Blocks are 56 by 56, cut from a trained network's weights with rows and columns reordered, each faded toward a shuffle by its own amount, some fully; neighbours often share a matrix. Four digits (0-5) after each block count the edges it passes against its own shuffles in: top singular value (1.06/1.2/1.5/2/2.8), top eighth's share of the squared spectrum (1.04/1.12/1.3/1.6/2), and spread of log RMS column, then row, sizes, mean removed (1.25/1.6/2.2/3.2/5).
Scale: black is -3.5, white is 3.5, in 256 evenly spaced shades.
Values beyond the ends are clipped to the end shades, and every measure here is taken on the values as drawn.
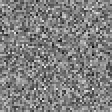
2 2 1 0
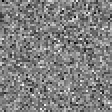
0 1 0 0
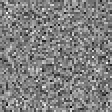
3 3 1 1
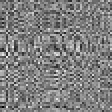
4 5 3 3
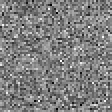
2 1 0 0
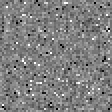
2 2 0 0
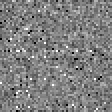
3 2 0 1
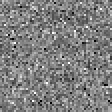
2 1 0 0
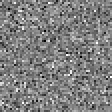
1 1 0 0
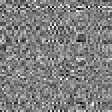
4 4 1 3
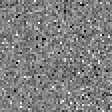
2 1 0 0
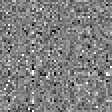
4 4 2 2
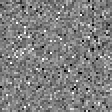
1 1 0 0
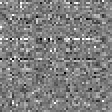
4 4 2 3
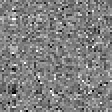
3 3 2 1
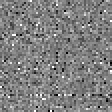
3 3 1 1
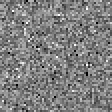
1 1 0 0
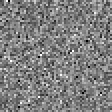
1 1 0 0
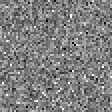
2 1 0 0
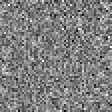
3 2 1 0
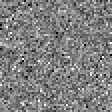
0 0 0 0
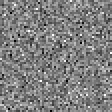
0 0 0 0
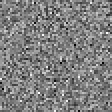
2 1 0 0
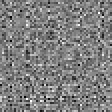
4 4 2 2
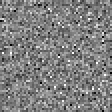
1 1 0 0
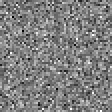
2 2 0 0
